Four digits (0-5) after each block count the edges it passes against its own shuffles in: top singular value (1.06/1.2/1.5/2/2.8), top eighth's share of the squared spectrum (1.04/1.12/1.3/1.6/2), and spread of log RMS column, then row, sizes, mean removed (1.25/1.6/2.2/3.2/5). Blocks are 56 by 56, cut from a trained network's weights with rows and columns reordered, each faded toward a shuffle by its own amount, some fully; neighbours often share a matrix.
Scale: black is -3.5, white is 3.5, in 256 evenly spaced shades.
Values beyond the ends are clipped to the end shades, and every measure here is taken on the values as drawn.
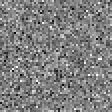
0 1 0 0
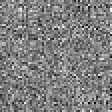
3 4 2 3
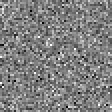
1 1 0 0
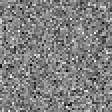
1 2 0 0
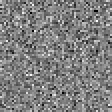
2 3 1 1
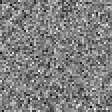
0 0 0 0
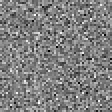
1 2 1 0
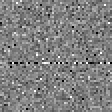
3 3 0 1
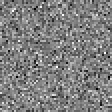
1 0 0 0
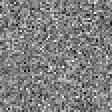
1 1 0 0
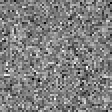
0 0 0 0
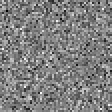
1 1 0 0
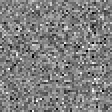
3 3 1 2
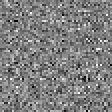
3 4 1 3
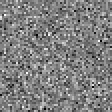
0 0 0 0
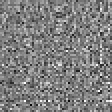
3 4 1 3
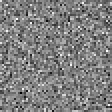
0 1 0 0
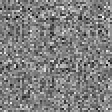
3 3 1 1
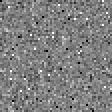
0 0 0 0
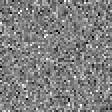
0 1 0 0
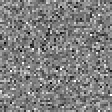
2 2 0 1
